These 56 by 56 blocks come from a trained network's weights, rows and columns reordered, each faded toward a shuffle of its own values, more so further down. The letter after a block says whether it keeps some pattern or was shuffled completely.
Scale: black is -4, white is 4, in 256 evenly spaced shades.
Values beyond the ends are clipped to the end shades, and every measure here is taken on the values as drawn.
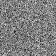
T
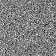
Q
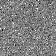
Q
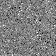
T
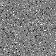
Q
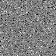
Q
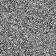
T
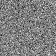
T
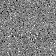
T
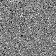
T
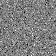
T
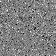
Q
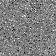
T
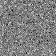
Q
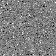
Q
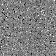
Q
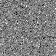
Q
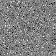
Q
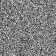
T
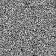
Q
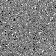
Q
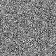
Q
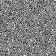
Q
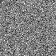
T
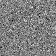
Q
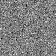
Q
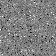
Q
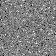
T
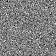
T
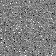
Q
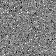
T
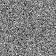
T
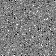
Q
